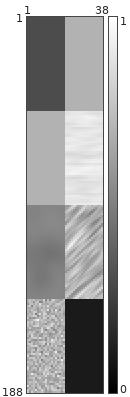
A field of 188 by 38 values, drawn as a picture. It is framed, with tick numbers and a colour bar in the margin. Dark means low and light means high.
It is made of 4 by 2 panels. Panel 1,1: low, flat. Panel 1,2: high, flat. Panel 2,1: high, flat. Panel 2,2: very high, streaked across, faint in contrast. Panel 3,1: middling, smooth, faint in contrast. Panel 3,2: high, slanting up to the right. Panel 4,1: high, fine-grained. Panel 4,2: very low, flat.
